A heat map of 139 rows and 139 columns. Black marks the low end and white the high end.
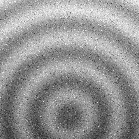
Average level on the scale: 60%. Histogram: bell-shaped. Rings: centred on the bottom middle. Slope: up to the top. Odd rows or columns: none.
